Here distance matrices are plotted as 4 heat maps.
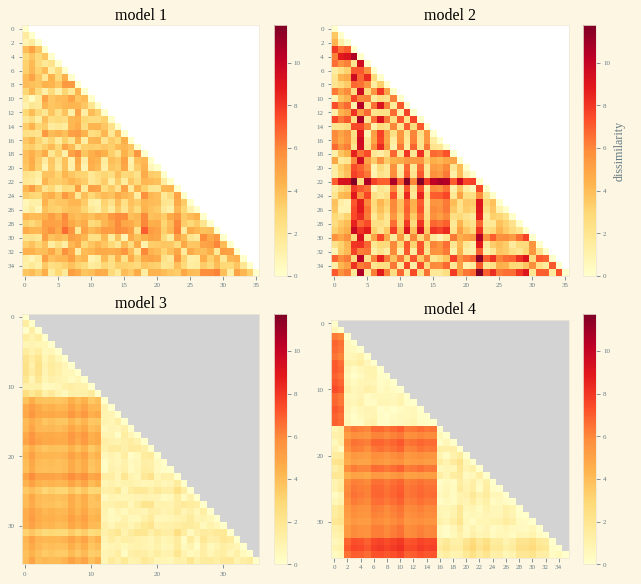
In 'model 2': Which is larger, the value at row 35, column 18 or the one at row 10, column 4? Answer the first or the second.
the first
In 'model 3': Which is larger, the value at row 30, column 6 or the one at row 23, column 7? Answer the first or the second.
the second
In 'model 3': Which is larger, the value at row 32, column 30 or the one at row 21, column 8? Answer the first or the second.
the second
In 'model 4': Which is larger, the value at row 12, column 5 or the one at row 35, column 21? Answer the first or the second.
the second
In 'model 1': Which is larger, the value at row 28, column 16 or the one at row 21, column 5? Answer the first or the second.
the first
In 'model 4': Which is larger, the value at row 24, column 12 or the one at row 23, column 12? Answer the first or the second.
the first
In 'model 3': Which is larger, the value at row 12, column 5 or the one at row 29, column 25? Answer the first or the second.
the first
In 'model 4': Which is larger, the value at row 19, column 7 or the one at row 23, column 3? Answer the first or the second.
the first
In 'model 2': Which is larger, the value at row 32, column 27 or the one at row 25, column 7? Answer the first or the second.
the second
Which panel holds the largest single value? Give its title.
model 2
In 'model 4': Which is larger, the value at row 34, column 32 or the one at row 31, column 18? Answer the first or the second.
the first
